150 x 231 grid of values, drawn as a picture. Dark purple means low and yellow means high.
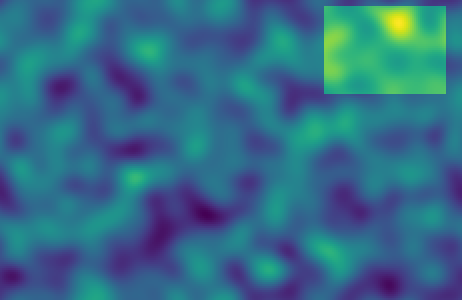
Mirror symmetry: none. Odd patch: higher, in the top right. Ninth with the highest average: top right. Roughest part: top right.
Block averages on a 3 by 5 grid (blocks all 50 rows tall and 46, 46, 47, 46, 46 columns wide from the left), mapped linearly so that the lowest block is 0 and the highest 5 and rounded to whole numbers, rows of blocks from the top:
2 1 1 3 5 | 1 1 1 2 1 | 1 0 1 1 0
